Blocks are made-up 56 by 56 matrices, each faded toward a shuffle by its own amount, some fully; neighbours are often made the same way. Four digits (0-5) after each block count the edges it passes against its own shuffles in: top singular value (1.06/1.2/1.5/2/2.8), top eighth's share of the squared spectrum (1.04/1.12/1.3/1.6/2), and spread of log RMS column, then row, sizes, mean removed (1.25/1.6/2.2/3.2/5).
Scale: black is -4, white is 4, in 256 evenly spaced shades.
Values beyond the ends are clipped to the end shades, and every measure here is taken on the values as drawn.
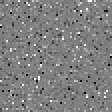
0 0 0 0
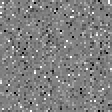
2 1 0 0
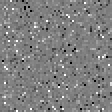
1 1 0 0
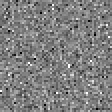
0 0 0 0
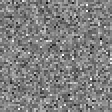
2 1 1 0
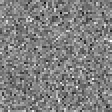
0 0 0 0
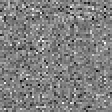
3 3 2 2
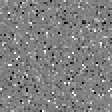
0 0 0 0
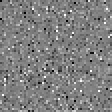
3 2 1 0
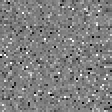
1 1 0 0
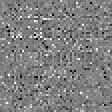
4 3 2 1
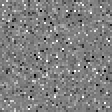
1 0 0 0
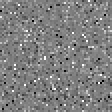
1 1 0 0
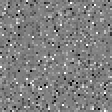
1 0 0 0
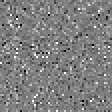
3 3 1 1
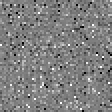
3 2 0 0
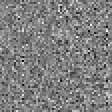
1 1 2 0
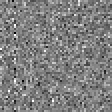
2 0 2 0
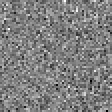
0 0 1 0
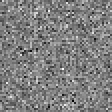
0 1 1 0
